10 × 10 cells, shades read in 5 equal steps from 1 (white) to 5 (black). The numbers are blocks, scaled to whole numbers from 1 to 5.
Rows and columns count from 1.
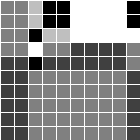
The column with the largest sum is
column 10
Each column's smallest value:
3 3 1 2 2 1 1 1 1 1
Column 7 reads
1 1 1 4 4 3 3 3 3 3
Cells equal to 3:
47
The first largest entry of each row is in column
4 4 3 6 3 1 1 1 1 1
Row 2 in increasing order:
1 1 1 1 2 3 3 5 5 5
